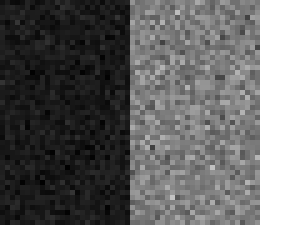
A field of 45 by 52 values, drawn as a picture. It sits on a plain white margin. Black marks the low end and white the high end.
It is made of 1 by 2 panels. Panel 1,1: very low, fine-grained, faint in contrast. Panel 1,2: middling, fine-grained.
